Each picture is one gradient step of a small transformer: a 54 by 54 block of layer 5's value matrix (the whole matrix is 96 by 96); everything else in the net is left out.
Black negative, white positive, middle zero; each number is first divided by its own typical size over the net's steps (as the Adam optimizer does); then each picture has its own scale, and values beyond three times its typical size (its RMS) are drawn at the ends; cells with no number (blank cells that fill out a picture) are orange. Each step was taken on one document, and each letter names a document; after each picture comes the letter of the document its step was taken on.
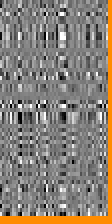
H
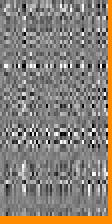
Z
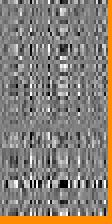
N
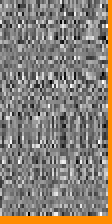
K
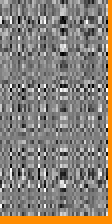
K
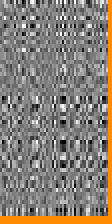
K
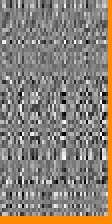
K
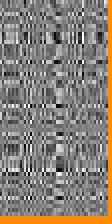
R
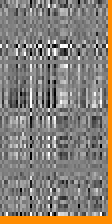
N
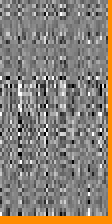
H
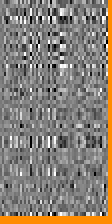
N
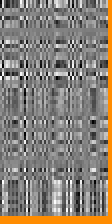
R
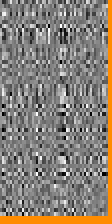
K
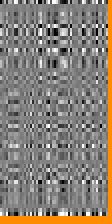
N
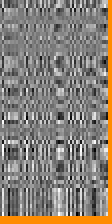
R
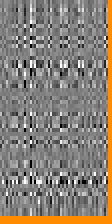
Z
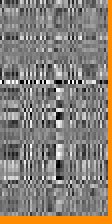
R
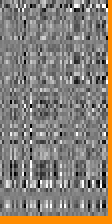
Z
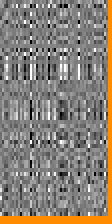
N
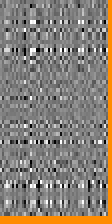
Z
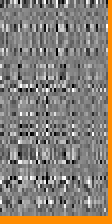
H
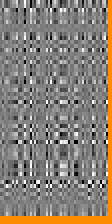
Z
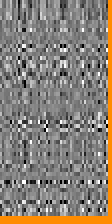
Z
